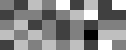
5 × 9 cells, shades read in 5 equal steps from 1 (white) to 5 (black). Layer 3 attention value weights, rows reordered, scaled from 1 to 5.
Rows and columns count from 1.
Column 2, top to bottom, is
4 3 2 3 2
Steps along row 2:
down same up down down down up same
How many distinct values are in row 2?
4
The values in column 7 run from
1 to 5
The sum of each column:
16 14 14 15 15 14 16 14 13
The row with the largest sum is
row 3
